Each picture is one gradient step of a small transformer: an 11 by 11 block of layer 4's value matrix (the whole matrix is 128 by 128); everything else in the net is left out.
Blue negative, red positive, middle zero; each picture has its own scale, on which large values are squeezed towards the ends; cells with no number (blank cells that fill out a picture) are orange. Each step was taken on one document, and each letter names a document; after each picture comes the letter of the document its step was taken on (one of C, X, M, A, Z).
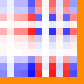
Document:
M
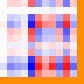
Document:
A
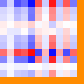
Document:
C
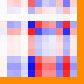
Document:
A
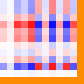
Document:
M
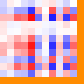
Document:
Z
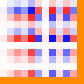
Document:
Z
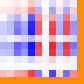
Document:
A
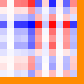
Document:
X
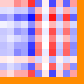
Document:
A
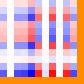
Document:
C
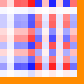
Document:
C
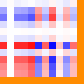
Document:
X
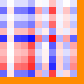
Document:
X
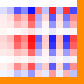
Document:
Z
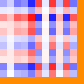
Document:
M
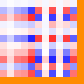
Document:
M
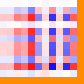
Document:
Z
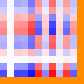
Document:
M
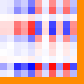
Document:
M
